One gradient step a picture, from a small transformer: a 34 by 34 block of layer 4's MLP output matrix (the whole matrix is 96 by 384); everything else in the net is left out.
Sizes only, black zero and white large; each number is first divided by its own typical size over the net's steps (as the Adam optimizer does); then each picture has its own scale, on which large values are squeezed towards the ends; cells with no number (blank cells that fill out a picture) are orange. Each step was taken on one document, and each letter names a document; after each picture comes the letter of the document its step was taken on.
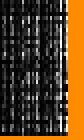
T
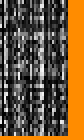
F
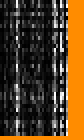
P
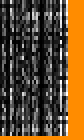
T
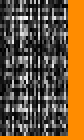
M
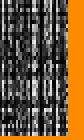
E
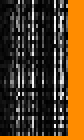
P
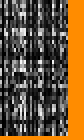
F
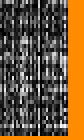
M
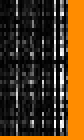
P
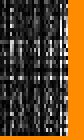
T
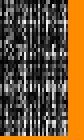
M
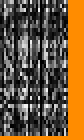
M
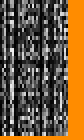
M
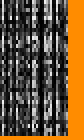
E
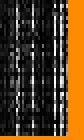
P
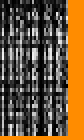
E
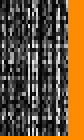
E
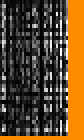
T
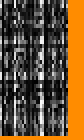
F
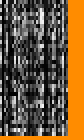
F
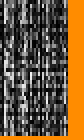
M
